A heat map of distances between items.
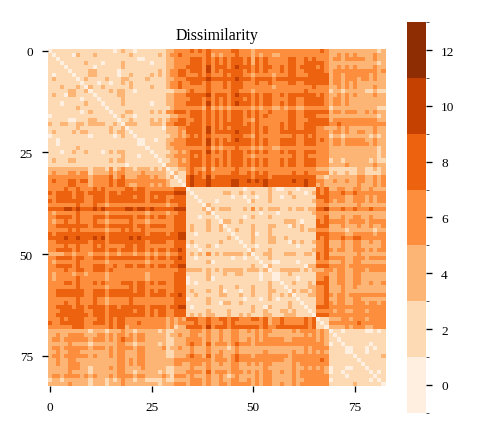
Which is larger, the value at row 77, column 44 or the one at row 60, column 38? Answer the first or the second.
the first
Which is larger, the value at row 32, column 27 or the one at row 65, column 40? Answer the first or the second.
the first
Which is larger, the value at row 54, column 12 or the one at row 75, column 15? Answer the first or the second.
the first
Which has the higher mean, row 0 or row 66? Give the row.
66
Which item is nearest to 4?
11
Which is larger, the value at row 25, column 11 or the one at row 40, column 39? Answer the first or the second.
the second
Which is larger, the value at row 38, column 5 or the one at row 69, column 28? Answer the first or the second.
the first
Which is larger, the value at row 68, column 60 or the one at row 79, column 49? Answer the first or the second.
the first
